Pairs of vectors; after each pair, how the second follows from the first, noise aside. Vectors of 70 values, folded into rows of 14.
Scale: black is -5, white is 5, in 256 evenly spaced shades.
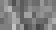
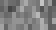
wrapped around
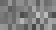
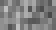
shuffled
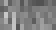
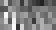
scaled up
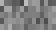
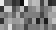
scaled up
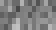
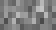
wrapped around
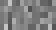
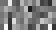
scaled up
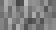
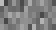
shuffled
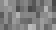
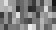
scaled up
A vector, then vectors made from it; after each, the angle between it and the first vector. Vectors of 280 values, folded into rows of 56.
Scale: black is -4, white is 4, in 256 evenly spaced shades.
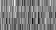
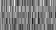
nearly parallel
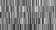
partly aligned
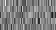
partly aligned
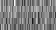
nearly parallel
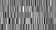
orthogonal
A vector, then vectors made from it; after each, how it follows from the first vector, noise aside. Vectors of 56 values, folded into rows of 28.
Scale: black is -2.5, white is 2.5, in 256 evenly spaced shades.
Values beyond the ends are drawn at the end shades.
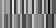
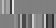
partly zeroed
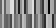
sign-scrambled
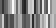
sign-scrambled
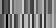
reversed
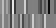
partly zeroed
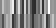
sign-scrambled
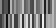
reversed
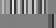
partly zeroed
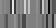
partly zeroed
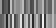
reversed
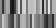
sign-scrambled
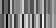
reversed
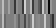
partly zeroed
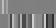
partly zeroed
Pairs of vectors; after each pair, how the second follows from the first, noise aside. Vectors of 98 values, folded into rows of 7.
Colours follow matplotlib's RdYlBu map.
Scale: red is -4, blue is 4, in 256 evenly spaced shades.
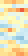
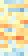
negated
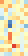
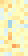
shrunk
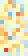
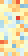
wrapped around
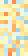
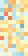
wrapped around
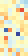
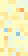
shrunk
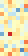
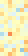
shrunk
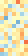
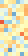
wrapped around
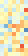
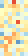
wrapped around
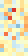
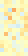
shrunk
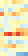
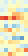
wrapped around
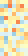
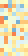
negated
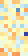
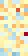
negated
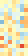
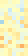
shrunk
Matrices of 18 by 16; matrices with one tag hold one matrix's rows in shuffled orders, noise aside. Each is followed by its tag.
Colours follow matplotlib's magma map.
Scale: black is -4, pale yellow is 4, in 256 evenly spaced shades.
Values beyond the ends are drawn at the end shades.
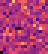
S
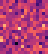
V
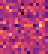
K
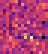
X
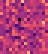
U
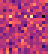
X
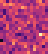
S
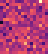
S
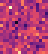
V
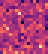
K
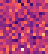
U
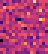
S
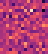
X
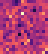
U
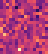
V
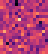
V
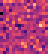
S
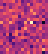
X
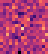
U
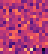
X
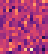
X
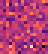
X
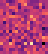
X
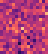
U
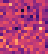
K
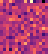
X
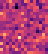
V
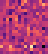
X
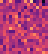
X
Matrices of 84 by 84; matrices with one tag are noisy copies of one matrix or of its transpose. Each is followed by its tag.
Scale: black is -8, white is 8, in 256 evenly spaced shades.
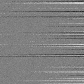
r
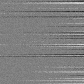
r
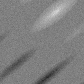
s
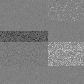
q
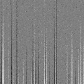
r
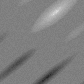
s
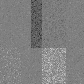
q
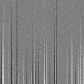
r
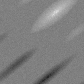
s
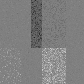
q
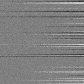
r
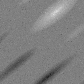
s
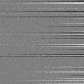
r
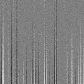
r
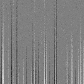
r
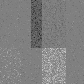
q
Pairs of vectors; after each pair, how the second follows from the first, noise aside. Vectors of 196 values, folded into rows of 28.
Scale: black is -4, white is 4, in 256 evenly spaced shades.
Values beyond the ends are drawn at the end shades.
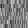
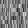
wrapped around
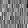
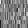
reversed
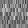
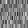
wrapped around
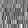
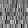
sign-scrambled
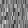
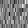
reversed
